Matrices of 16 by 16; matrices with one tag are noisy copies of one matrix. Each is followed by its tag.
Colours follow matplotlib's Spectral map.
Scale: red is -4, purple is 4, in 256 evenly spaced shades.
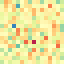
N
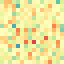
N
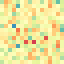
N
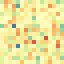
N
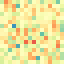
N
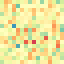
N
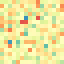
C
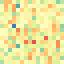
N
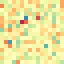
C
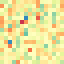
C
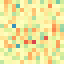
N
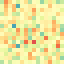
N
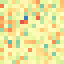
C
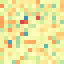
C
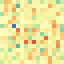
N
